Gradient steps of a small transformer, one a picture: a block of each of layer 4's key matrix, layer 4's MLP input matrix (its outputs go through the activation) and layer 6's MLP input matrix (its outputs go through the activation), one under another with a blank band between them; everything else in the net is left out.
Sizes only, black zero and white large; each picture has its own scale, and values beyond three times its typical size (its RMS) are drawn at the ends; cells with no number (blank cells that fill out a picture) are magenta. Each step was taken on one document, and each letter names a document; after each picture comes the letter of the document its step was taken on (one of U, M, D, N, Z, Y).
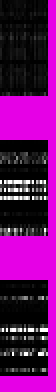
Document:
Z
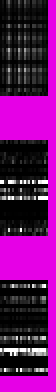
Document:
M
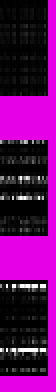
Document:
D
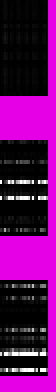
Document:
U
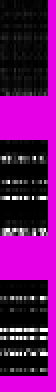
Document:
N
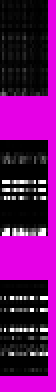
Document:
N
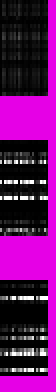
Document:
U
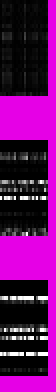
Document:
Z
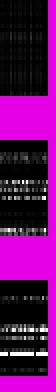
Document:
Z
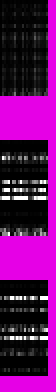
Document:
N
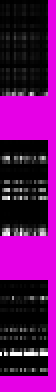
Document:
N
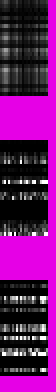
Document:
M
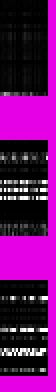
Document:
Z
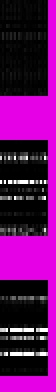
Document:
Z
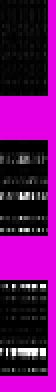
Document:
D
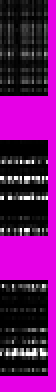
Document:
D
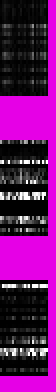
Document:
D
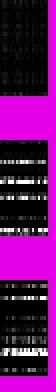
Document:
U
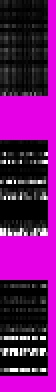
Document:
M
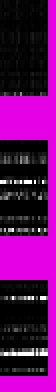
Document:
U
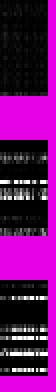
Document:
U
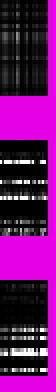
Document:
U
